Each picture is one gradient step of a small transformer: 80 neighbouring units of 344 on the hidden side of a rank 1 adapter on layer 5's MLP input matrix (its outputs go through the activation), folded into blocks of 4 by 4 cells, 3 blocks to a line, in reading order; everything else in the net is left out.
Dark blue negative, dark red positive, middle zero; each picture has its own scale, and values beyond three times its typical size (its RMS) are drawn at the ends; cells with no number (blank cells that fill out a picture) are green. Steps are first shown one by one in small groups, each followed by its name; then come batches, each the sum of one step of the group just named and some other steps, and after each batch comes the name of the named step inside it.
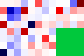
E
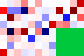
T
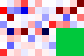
T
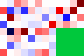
T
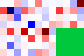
E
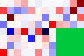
T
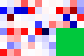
T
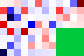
E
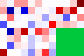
T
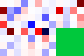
E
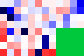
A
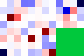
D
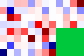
D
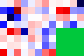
A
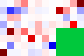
A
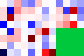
D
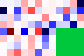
A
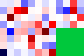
D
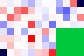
D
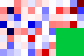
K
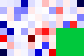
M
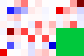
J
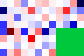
M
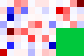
J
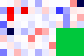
M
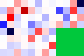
K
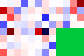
M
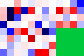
K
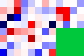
M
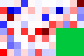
M
